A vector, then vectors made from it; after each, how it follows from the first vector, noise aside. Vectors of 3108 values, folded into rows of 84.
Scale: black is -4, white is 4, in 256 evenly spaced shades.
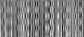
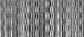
copied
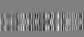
partly zeroed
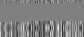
partly zeroed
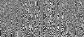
sign-scrambled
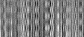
copied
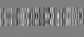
partly zeroed
